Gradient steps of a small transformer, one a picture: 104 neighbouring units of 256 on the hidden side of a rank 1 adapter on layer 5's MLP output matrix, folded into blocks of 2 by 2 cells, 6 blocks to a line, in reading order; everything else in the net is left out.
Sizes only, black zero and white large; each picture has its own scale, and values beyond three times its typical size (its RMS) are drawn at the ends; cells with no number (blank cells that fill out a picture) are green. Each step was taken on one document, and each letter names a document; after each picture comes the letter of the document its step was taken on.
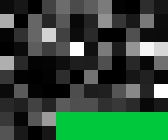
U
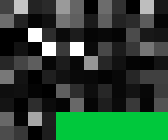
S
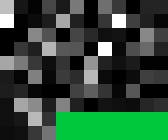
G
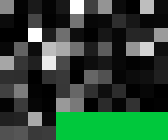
S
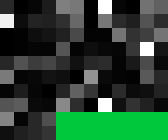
G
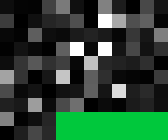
U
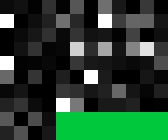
S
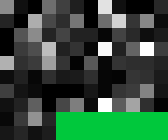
S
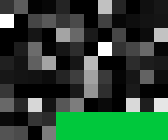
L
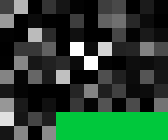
L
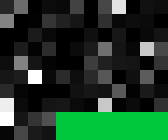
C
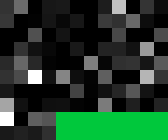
C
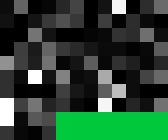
C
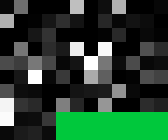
C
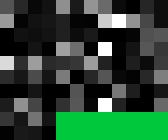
U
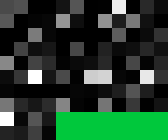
C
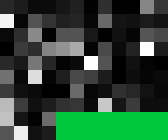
G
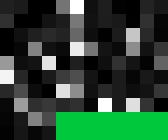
S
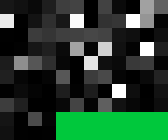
U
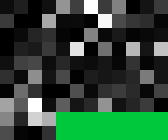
U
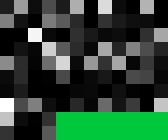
S
